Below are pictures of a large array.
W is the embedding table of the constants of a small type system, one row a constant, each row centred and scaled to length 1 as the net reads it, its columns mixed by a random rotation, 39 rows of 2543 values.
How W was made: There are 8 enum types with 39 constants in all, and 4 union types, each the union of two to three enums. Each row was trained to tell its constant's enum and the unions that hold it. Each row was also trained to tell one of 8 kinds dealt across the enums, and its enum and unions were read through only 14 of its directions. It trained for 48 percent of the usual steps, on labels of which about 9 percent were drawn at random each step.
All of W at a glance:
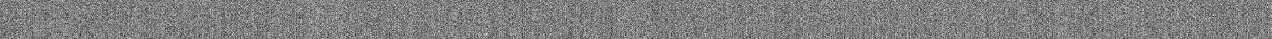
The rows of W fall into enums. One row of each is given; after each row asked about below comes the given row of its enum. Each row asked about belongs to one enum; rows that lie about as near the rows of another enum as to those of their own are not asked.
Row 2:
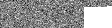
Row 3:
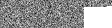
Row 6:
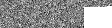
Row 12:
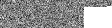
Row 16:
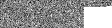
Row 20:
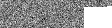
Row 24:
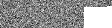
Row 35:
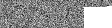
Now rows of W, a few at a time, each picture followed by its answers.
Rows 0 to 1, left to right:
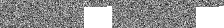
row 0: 20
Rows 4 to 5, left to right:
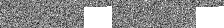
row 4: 24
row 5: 16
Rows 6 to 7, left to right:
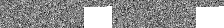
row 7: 2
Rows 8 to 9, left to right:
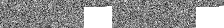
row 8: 16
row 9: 12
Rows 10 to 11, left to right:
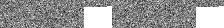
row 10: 12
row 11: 2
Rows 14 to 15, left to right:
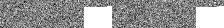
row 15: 6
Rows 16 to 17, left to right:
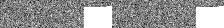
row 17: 24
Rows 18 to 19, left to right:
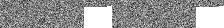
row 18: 24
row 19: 12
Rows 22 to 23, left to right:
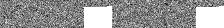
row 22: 35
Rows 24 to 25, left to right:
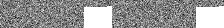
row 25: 2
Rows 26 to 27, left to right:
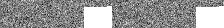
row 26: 3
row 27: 16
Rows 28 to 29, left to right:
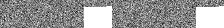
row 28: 35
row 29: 16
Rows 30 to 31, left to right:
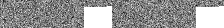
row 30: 2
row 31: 16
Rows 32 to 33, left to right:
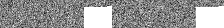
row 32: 24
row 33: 35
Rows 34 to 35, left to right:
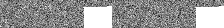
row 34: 35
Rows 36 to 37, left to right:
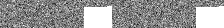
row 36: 12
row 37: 6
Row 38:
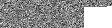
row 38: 12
